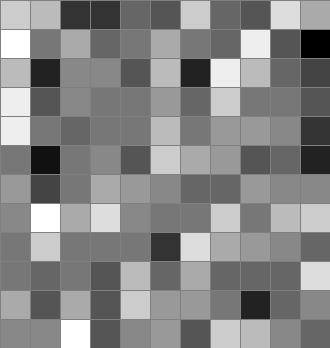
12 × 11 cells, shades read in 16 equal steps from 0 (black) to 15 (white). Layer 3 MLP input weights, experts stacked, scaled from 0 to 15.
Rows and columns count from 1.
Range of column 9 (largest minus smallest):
12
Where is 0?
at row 2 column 11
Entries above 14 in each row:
0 1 0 0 0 0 0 1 0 0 0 1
